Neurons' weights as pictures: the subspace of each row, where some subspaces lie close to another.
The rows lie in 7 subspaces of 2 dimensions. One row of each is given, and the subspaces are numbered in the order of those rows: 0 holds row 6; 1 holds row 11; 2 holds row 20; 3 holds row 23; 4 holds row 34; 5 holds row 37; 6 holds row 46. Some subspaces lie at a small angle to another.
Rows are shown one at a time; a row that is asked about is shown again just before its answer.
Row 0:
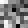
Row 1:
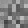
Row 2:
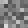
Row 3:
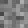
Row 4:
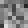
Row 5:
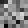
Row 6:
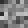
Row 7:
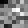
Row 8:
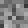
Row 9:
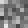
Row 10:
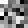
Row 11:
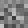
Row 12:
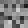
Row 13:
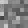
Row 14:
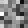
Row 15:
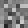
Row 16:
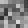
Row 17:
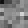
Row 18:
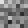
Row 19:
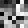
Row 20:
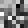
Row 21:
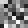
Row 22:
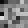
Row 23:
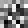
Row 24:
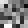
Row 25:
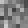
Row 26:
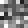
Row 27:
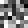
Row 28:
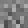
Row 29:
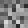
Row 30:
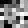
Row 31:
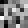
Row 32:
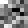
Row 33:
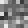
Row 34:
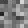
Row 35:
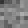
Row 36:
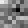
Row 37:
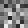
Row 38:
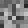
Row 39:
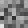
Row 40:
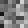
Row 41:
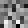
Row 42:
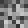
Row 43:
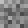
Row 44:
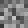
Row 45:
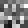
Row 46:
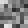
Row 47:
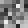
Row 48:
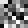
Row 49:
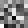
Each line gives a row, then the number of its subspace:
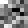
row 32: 6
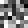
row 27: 0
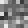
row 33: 0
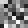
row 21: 1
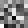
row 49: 1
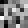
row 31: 2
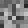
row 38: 0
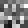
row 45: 6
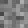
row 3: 4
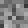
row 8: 0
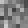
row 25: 2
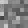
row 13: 2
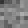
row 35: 5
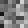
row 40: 4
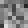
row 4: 0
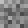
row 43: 5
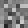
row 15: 5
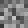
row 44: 1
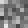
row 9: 2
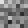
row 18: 5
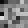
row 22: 2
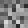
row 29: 3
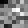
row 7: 6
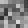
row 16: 4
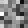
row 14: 4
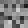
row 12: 6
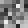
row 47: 4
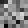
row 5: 1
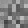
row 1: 3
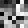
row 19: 2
